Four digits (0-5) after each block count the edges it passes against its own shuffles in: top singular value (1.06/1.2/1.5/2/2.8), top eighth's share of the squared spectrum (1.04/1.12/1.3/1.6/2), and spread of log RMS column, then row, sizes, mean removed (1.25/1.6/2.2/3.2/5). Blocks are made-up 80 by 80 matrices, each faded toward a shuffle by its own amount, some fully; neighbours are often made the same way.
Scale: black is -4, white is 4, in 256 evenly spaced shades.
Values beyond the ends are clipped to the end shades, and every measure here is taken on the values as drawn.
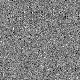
2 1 0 0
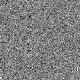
3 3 1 1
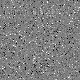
3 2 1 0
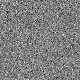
0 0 0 0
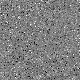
2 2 0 0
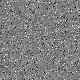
1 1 0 0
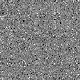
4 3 1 1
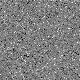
1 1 0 0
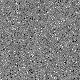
1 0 0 0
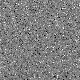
2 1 0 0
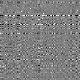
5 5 2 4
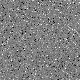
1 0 0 0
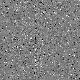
1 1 1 0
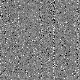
1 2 2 0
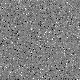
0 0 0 0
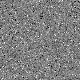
0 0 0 0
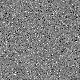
0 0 0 0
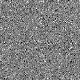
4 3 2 2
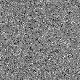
1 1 0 0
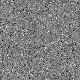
1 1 0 0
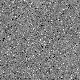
0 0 0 0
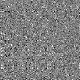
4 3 2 2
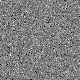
1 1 0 0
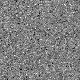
2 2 0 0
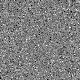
2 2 0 0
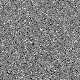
1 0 0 0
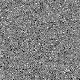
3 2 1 0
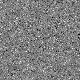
1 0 0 0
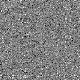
3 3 1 1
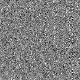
1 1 2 0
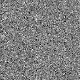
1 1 2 0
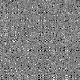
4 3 1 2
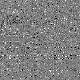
4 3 1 2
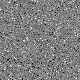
0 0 0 0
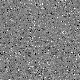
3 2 1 1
